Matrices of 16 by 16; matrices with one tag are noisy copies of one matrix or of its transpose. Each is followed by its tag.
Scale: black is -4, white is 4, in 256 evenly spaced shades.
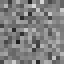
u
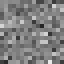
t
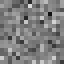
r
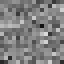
t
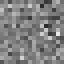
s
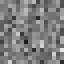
t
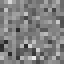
s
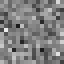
r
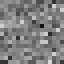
t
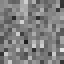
t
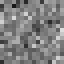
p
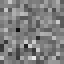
s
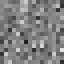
t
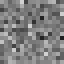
u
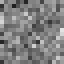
p
